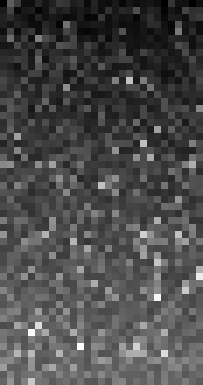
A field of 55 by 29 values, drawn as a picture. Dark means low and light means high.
Slope: up to the bottom. Average level on the scale: 30%. Stripes: none. Grain: fine.
